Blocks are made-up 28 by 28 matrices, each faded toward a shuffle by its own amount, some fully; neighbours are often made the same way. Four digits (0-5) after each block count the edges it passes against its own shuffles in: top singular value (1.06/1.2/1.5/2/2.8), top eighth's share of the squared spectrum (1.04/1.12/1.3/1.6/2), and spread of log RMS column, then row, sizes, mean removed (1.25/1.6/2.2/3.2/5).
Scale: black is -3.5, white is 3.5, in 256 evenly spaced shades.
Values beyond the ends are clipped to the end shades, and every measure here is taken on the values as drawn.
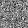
0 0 0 0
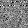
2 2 0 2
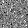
0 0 0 0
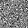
0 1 0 0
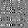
4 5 3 2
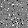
1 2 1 1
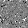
1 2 0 1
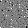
0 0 0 0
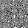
1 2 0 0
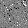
0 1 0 0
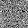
1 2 0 2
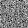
0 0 0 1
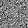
0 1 0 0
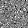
1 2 0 1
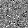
0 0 1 0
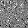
2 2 0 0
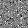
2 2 0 0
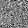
1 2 0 1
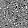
1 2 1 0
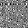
3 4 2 2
